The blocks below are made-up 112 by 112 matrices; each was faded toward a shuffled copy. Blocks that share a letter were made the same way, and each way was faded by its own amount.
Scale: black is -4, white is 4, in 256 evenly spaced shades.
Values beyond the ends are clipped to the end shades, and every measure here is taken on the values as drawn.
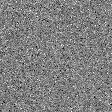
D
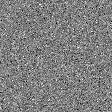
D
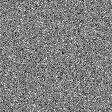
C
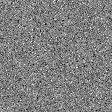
C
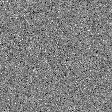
D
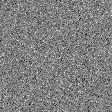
D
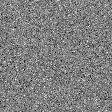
D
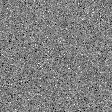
D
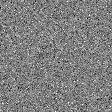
D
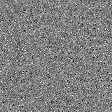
D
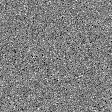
C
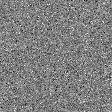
D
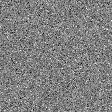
C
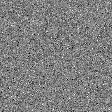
C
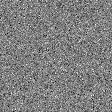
C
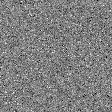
C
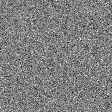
C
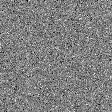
D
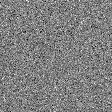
C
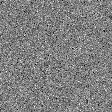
C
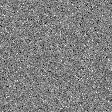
D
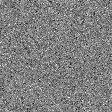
C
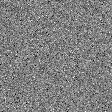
C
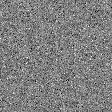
C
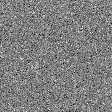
D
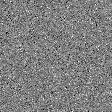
D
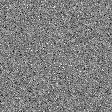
C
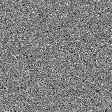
C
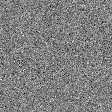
C
